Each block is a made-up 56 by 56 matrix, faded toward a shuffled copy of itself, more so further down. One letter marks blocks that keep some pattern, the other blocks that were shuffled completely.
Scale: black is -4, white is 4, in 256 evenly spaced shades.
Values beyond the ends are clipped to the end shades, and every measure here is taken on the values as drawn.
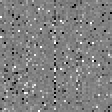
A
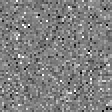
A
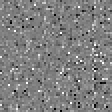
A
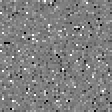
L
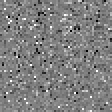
A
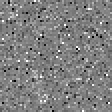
L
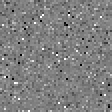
L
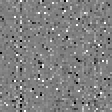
A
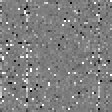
A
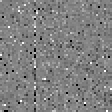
A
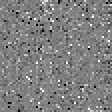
A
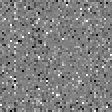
A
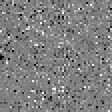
A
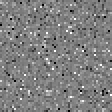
A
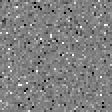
L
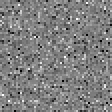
A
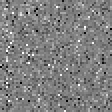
A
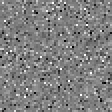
A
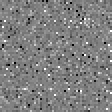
L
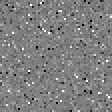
L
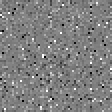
A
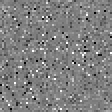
A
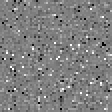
A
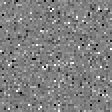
A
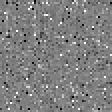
A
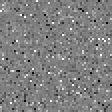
L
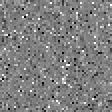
A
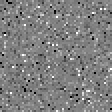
L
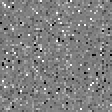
A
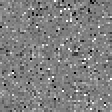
A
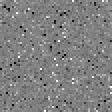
L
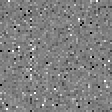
A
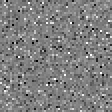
L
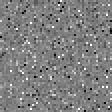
A
